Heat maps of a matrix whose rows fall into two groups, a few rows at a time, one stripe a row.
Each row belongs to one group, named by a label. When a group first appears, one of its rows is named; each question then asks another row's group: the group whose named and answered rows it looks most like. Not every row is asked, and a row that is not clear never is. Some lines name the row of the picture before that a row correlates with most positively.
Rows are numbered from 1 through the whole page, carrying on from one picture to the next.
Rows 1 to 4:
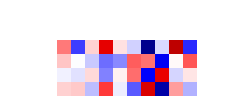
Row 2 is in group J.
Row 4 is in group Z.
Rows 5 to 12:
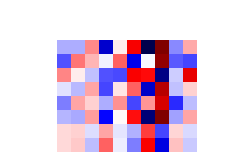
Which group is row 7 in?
J
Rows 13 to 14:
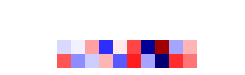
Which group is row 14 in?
J
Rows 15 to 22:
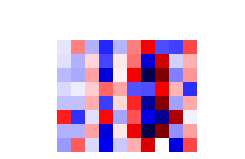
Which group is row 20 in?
J
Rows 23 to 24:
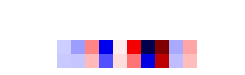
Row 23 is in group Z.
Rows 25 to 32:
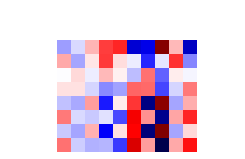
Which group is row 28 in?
J
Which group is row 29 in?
Z
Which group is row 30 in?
J
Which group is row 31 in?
Z
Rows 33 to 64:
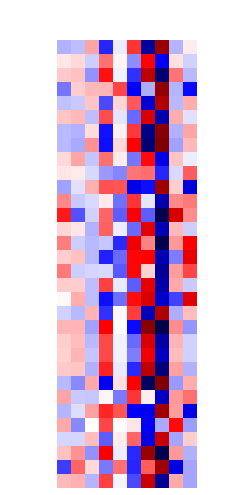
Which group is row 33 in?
Z
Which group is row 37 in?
Z
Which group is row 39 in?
Z
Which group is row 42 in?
J
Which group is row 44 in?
J
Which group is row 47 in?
J
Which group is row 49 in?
J
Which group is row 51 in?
J
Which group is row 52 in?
Z
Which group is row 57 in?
Z
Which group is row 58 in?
J
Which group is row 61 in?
Z
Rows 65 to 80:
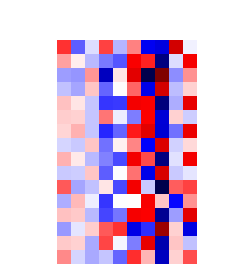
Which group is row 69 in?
J
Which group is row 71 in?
J
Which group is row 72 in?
Z
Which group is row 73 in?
J
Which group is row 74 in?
Z
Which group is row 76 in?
J
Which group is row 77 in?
J
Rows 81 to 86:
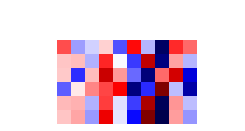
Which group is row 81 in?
J
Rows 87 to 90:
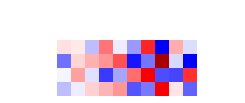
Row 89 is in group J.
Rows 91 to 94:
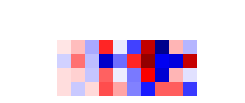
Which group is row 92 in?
J
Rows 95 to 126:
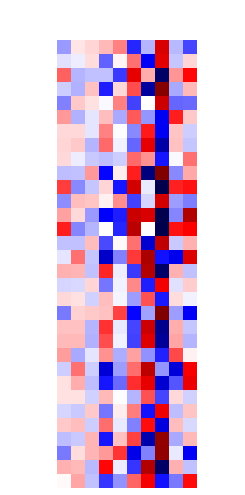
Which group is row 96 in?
Z
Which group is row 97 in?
J
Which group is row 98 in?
Z
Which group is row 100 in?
J
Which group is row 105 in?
J
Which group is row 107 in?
J
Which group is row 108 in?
J
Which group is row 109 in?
Z
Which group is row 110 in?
J
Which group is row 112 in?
Z
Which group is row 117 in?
J
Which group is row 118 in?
J
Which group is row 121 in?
Z
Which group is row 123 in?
Z
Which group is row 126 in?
J
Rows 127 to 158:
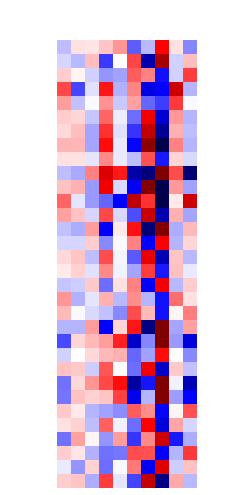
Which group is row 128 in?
Z
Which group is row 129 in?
J
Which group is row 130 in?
J
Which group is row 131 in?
J
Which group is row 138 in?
J
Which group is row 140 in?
Z
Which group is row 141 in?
Z
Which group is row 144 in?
Z
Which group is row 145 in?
J
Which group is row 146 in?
J
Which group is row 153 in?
J
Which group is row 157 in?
Z
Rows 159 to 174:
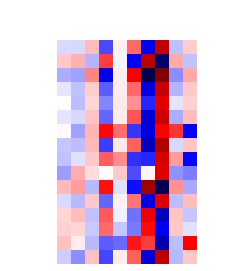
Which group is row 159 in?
Z
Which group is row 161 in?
Z
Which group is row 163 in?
Z
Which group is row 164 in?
Z
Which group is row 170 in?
Z
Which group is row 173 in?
J
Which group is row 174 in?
Z
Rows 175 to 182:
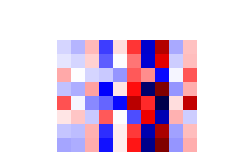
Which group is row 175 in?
Z
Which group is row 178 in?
Z
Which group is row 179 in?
J
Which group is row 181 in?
Z
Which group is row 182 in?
Z
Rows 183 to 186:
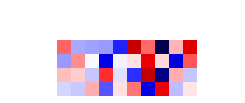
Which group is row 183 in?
J
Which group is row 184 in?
J
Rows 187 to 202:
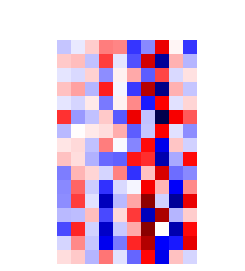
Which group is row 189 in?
Z
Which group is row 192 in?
J
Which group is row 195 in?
J
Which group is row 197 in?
J
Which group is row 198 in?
J
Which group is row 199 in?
Z
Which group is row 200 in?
J
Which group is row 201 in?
J
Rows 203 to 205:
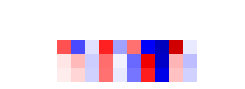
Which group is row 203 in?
J
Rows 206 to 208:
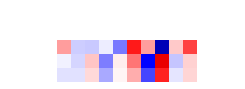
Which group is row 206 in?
J
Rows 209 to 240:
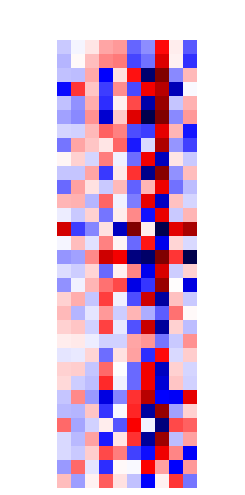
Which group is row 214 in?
Z
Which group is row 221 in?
Z
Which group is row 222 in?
J
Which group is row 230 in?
J
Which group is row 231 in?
Z
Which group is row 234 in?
J
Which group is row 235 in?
Z
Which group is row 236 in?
J
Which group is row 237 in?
Z
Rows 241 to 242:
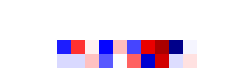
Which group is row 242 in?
Z
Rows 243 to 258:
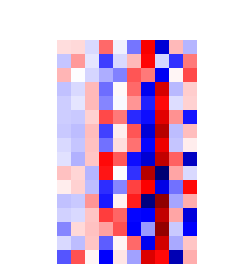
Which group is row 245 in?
J
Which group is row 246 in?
Z
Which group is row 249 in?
Z
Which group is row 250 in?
Z
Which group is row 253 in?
J
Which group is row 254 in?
Z
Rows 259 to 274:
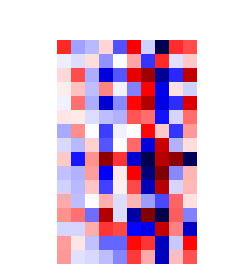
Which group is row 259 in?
J
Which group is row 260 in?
Z
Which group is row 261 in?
J
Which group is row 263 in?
J
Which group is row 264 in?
J
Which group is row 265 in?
J
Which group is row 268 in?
Z
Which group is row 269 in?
Z
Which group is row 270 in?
J
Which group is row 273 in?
J
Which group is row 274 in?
J
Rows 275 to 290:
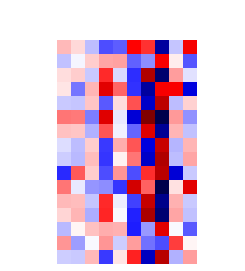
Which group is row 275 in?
J
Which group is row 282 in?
Z
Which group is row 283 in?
Z
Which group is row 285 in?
J
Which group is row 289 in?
J
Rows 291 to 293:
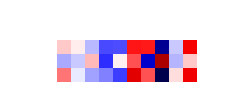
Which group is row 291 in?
J
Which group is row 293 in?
J
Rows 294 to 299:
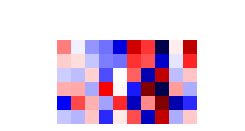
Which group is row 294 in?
J
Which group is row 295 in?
J
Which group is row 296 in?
Z
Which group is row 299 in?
Z
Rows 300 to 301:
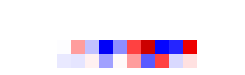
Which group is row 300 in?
J
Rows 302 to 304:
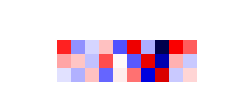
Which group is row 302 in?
J
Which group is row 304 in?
Z
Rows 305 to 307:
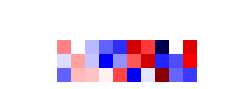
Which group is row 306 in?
J
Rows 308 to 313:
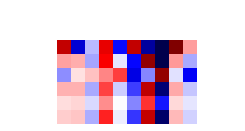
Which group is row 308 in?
J
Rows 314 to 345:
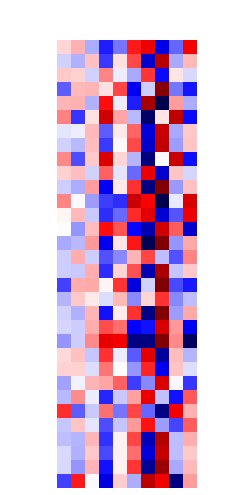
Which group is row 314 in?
J
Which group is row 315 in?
Z
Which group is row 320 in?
Z
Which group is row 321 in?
Z
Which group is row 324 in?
Z
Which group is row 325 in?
J
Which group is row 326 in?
J
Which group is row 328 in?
Z
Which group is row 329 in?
J
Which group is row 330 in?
Z
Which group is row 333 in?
Z
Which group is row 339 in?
J
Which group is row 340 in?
J
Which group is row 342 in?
Z
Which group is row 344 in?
Z
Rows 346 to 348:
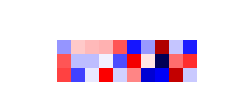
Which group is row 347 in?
J
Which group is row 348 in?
J
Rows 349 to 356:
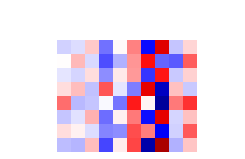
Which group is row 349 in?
Z
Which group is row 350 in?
J
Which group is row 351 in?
Z
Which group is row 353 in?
J
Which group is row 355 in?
J
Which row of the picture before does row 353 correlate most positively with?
347
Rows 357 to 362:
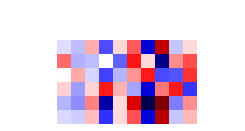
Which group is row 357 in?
Z
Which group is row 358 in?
J
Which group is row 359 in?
J
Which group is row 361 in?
Z
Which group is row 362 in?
Z
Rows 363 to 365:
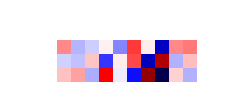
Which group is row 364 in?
Z
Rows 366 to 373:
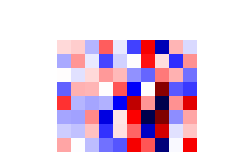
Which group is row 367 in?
J
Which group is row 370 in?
J
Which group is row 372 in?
Z
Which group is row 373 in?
J
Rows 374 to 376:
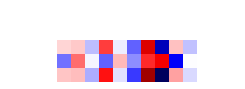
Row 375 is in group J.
